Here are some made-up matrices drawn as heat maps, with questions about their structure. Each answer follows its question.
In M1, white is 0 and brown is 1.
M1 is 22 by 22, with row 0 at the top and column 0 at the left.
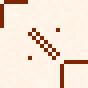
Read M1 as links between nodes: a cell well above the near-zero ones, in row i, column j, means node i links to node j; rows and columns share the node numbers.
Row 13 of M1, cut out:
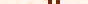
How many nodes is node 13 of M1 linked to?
2
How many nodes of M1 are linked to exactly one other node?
12
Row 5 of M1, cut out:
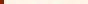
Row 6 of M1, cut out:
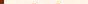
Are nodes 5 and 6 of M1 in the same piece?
yes
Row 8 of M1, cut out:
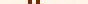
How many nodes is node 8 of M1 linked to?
2
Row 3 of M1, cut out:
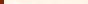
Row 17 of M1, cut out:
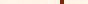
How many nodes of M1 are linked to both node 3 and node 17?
0
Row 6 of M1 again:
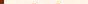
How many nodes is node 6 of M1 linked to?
1
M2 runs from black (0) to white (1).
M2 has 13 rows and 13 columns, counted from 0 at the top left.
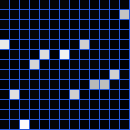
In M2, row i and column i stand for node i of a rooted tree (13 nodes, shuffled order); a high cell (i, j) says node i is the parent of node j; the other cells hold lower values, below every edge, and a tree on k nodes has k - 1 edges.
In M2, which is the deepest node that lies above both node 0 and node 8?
4
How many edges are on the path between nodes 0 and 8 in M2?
2
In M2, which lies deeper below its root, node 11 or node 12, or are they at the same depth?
the same depth
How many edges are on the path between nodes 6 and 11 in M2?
6
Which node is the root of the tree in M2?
5
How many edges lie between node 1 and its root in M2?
4
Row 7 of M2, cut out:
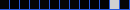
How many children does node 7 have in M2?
1
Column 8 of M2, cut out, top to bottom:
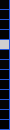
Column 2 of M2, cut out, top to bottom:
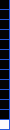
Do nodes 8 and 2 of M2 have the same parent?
no
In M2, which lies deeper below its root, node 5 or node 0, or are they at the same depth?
node 0
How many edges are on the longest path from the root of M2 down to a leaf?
6
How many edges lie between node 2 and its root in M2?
6
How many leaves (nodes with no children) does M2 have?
5
